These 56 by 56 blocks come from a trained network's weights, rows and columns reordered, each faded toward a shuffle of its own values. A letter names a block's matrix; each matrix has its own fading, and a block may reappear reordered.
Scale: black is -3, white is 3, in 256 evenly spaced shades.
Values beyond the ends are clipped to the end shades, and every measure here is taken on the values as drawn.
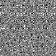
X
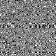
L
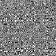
X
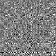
X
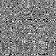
X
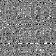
X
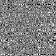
X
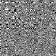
X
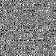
X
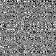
L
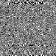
X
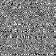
L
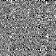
X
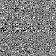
X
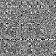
X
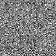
L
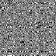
L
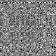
X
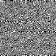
X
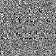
X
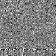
X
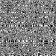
L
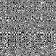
L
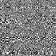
L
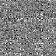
X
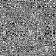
L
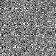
X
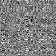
X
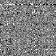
X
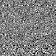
X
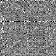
X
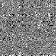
X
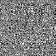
L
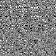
X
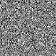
L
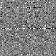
X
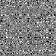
L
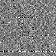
X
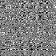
L
